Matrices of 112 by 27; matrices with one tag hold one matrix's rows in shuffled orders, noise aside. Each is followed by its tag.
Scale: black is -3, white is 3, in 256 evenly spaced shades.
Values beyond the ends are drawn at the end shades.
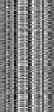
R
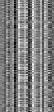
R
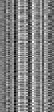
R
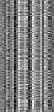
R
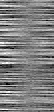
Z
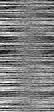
Z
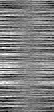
Z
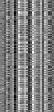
R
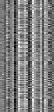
R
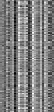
R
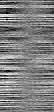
Z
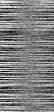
Z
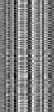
R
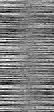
Z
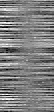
Z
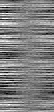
Z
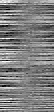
Z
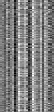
R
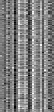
R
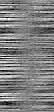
Z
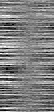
Z
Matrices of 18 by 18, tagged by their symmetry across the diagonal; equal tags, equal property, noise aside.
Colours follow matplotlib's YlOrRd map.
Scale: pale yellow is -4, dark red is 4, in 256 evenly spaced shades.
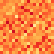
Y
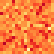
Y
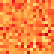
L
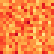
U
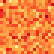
L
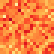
Y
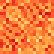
Y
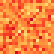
L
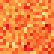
Y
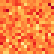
U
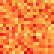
L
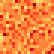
Y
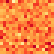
U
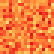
U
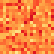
L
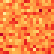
U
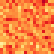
L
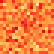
U
